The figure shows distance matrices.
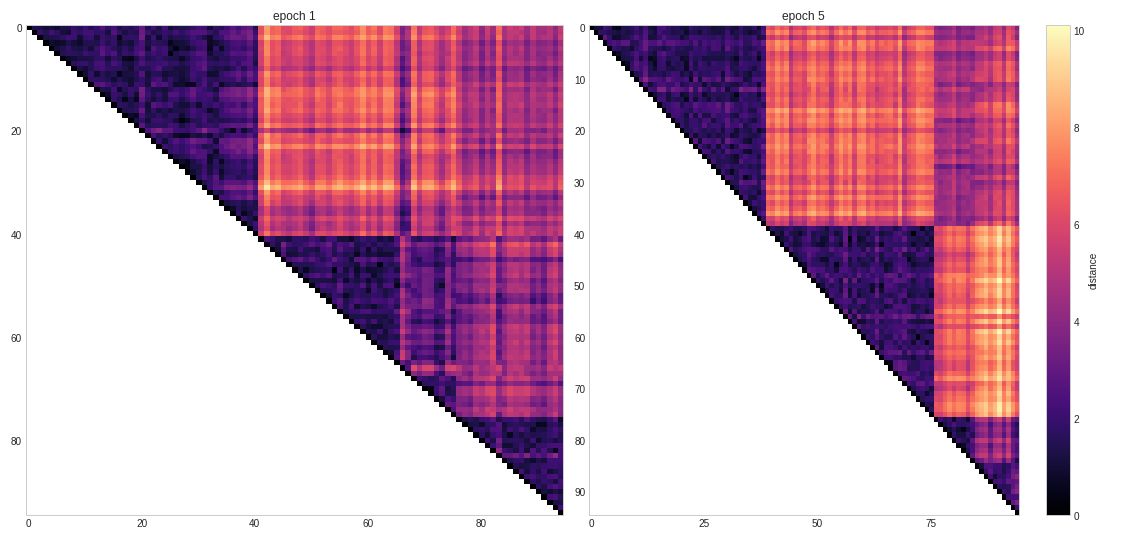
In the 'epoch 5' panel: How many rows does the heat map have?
95
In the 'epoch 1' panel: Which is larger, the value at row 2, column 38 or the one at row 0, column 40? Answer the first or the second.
the first
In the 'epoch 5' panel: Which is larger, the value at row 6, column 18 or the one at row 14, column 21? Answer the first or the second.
the first
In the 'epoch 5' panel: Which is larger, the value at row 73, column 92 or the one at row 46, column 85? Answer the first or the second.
the first
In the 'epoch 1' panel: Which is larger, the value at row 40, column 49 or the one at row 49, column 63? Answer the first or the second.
the first
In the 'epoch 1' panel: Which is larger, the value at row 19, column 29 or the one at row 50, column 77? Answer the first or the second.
the second
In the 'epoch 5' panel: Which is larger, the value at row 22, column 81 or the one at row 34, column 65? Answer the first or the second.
the second
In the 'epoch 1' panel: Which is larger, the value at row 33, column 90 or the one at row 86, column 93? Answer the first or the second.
the first
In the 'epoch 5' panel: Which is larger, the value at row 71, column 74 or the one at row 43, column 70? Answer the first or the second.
the second
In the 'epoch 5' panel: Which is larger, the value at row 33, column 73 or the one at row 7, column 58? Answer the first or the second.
the first
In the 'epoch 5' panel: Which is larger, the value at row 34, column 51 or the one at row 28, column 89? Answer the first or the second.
the first
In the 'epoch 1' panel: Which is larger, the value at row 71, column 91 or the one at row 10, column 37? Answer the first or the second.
the first
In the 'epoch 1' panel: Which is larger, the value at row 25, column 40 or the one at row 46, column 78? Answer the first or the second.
the second
